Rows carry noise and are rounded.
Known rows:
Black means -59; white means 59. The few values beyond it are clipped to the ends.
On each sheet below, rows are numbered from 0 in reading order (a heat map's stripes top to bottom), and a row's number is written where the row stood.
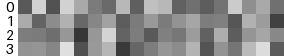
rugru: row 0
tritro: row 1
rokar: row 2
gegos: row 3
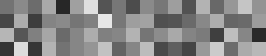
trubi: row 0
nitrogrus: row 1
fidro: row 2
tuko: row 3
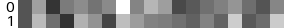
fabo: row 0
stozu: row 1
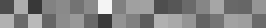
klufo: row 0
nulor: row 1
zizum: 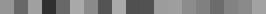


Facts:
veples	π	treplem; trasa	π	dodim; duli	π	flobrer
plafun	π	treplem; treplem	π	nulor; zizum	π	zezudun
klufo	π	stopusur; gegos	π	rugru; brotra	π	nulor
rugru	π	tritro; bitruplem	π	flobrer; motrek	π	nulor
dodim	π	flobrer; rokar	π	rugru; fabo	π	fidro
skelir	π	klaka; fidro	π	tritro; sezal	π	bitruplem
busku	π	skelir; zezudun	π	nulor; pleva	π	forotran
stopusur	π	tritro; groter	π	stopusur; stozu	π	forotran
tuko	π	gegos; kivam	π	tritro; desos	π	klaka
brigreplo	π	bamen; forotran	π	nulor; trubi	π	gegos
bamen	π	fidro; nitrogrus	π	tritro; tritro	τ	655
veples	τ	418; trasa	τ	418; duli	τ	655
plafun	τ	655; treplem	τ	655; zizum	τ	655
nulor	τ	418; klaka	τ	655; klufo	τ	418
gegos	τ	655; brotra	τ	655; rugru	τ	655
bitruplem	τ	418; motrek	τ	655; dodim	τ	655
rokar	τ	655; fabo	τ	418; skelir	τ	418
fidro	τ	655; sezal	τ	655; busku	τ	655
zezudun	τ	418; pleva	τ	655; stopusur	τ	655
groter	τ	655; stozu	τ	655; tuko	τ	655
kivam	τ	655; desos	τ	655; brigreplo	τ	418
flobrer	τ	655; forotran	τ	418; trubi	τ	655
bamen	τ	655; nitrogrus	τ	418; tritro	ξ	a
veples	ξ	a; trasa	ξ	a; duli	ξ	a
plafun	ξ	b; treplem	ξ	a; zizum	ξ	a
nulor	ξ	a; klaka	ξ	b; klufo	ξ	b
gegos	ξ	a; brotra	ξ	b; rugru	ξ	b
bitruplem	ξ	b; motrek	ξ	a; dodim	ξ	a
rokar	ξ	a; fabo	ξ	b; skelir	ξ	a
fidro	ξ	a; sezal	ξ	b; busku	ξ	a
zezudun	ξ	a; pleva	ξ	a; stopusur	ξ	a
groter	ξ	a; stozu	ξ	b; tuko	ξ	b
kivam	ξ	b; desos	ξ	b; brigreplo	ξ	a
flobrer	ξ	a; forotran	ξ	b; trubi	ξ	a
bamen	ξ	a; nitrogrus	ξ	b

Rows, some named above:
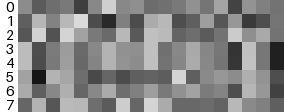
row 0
groter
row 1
bitruplem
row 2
rugru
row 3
bamen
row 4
bamen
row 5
skelir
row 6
stopusur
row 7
kivam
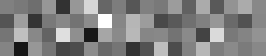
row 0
rokar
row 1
fabo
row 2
forotran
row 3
busku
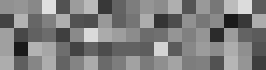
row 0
gegos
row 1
sezal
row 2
brigreplo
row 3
skelir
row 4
stopusur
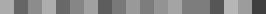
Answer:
tritro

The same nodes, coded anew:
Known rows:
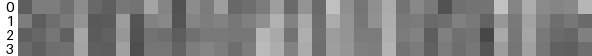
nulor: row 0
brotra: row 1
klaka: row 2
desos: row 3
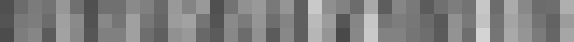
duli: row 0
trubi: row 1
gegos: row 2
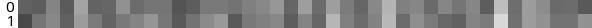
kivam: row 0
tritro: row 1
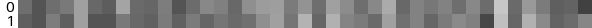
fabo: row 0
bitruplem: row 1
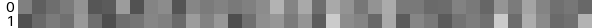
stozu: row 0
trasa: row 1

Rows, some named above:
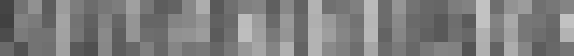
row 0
stopusur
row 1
skelir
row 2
busku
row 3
sezal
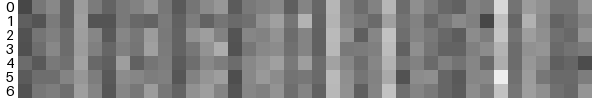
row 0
tritro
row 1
bitruplem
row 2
rokar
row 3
groter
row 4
nitrogrus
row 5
brigreplo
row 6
rokar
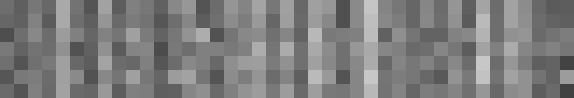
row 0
tuko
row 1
rugru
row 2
groter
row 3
forotran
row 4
fabo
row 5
trubi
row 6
klufo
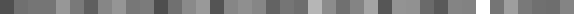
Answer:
bamen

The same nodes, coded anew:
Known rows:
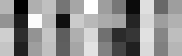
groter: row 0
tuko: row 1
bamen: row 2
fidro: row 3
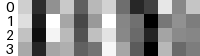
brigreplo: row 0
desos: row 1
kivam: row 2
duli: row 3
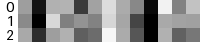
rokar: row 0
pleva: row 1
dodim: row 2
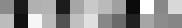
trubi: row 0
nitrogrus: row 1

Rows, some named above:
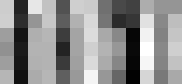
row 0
fabo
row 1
bamen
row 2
rokar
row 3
gegos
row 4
rokar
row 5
tritro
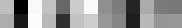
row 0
klufo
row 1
rugru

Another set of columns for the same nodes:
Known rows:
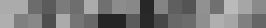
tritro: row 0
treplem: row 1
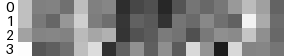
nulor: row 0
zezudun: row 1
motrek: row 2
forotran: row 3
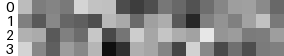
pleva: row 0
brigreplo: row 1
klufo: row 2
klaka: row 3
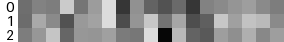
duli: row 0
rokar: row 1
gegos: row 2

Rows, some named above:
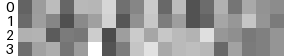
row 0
trubi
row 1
rokar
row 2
klufo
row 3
tuko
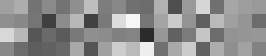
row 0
groter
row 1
rugru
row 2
stopusur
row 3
fabo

